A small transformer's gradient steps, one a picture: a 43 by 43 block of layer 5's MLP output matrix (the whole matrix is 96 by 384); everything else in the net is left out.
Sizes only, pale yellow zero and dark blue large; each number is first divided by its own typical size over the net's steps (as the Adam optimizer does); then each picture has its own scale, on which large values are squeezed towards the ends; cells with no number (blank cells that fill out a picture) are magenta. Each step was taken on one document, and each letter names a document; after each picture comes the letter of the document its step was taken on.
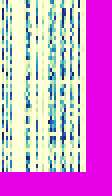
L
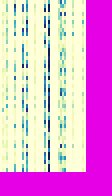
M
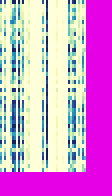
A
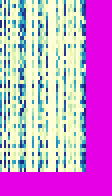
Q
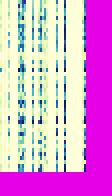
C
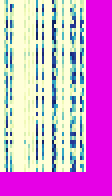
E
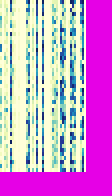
E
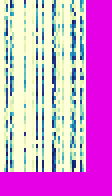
E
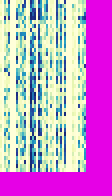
Q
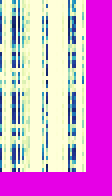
A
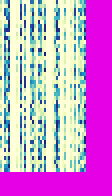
Q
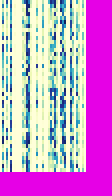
L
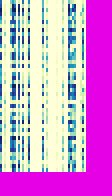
A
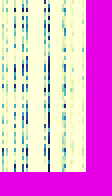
M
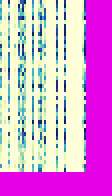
C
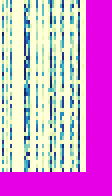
L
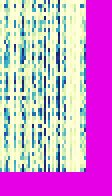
Q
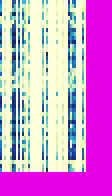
A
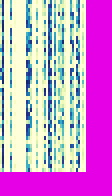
L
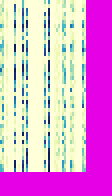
M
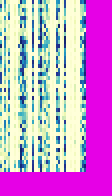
Q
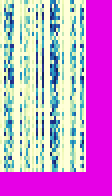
E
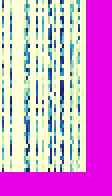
L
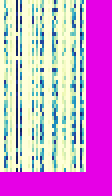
E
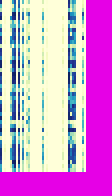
A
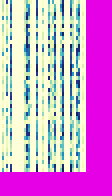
L
